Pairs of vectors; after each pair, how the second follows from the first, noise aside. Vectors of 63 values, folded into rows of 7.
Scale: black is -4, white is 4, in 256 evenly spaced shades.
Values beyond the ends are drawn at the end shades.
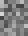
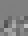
partly zeroed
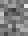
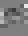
partly zeroed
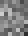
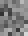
negated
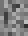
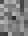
wrapped around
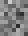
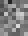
negated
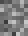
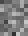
copied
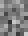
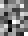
scaled up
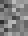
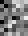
scaled up
